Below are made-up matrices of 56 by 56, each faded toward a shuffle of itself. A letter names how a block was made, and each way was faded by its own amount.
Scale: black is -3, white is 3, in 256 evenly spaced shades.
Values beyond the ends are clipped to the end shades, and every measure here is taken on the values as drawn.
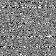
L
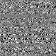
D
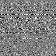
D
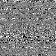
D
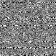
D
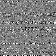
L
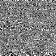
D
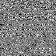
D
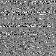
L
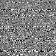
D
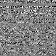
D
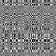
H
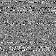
D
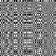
H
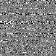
D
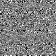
D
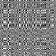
H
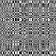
H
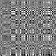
H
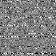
D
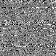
D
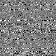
L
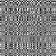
H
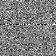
D
